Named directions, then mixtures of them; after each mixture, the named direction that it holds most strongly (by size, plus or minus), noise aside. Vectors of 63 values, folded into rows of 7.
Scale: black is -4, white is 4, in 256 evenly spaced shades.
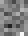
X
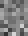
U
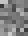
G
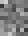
G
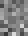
U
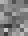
X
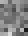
G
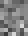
U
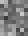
G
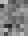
X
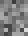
U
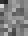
G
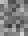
X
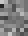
G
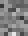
U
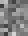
U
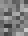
X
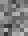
X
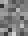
U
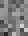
U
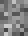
X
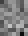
X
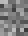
G
